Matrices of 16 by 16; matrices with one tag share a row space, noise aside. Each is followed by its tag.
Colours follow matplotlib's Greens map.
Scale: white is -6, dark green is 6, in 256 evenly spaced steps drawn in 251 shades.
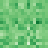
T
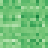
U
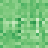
U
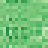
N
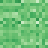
U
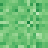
T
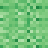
T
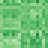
U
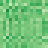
N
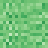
N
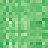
N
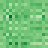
N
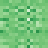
T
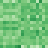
U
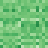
U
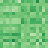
U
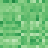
U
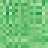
N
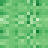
T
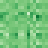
T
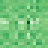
T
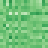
N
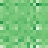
T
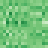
N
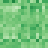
U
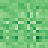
T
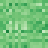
N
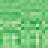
U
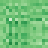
N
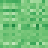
U
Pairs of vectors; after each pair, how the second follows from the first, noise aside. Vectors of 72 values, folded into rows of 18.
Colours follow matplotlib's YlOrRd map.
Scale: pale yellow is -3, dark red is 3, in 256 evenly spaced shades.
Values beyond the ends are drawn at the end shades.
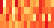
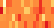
partly zeroed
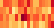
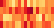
reversed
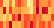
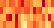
reversed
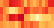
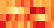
reversed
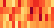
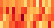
reversed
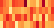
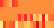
partly zeroed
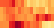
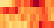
reversed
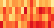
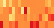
partly zeroed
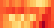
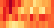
reversed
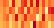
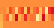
partly zeroed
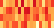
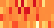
partly zeroed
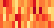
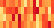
reversed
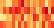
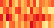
reversed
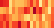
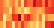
reversed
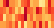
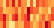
reversed
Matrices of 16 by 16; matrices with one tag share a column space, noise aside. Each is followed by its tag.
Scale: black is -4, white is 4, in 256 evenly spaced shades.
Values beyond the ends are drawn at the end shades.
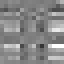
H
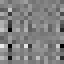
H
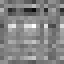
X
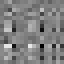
H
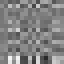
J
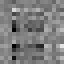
H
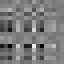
H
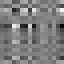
X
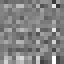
J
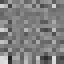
J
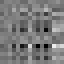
H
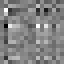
X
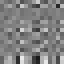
J
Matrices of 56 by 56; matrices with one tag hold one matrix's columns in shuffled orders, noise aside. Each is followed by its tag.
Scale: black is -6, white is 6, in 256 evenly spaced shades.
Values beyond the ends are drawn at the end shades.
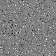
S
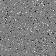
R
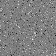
S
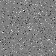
R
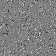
S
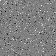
R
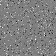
S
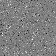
S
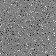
S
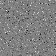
R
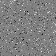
R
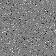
R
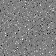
S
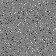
R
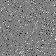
S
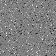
S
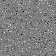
R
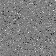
R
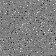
R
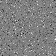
S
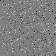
R
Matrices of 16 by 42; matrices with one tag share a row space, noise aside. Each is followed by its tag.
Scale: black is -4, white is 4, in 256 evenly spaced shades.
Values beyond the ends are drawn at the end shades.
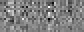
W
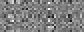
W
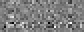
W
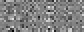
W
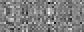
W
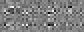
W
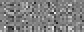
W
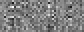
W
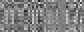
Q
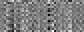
W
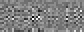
Q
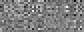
Q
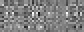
Q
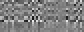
Q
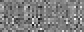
Q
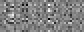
W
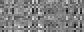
Q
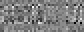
Q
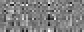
W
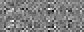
W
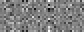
W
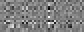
W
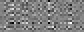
W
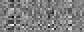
W
